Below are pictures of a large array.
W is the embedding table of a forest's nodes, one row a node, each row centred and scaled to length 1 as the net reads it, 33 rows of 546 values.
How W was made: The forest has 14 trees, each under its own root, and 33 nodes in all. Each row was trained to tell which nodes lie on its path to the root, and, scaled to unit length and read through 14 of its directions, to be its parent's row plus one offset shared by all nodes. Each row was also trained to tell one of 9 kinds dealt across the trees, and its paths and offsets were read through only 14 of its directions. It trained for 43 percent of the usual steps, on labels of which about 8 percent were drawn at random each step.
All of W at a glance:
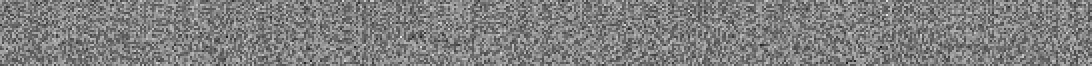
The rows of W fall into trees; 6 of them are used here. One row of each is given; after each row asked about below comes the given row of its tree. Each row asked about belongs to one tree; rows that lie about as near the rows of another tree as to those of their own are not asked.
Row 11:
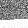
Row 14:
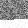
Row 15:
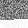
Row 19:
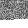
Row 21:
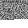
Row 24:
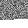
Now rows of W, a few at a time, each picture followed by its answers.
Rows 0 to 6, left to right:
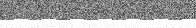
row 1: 11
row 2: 24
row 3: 15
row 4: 11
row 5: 15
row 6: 19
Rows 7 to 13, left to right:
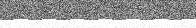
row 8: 24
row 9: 19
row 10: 15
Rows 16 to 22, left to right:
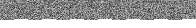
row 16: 19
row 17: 15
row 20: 21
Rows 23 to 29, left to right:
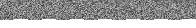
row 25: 19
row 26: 11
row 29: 21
